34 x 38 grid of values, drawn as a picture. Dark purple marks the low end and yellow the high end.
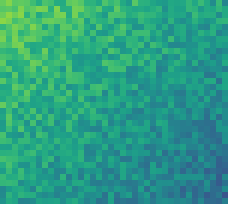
Grain: fine. Slope: up to the top left. Ninth with the highest average: top left. Odd rows or columns: none. Mirror symmetry: none.
